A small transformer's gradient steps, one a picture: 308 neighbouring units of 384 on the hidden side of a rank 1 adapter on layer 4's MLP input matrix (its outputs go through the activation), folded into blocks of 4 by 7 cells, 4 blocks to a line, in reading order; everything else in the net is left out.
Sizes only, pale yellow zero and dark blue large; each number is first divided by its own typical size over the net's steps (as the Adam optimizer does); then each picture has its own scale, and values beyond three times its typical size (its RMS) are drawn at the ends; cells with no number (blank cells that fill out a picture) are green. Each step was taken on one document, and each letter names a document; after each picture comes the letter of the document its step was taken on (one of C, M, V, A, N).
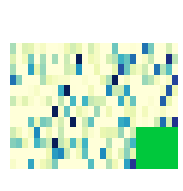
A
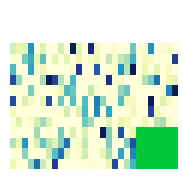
A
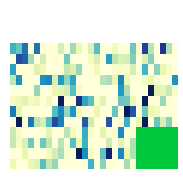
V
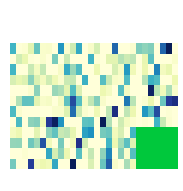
V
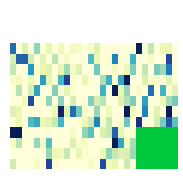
V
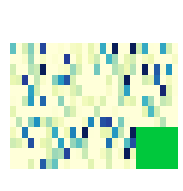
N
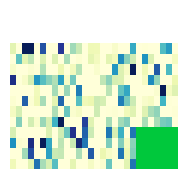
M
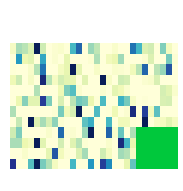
V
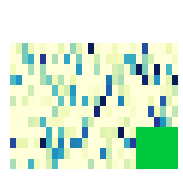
A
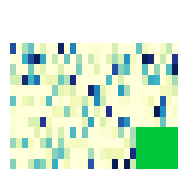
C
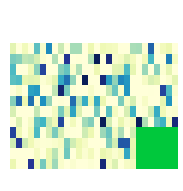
V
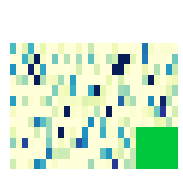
C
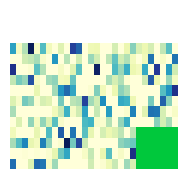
C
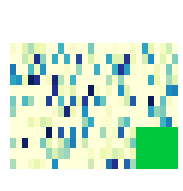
C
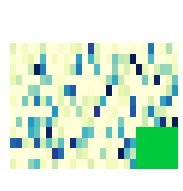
A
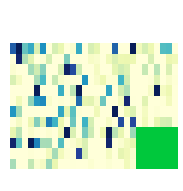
N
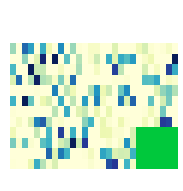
C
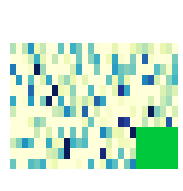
C
